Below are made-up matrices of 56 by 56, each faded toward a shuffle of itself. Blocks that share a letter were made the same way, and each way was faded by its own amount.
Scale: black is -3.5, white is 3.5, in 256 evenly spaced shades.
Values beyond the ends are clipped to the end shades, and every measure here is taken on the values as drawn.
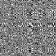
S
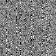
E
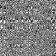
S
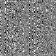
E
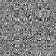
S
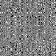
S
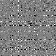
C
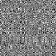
S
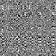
S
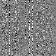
E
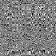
S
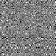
S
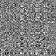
S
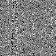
E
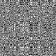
S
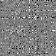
C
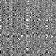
S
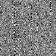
E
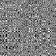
S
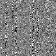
E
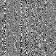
E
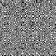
S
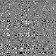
C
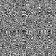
S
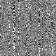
E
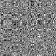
S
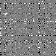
C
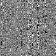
E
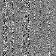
E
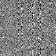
E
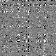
C
